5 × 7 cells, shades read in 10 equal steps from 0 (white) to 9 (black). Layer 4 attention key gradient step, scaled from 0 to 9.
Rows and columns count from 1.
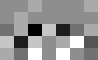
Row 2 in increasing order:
3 4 4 4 4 4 4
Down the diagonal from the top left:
4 3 9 4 0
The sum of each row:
26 27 35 25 21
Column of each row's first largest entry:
1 1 3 2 2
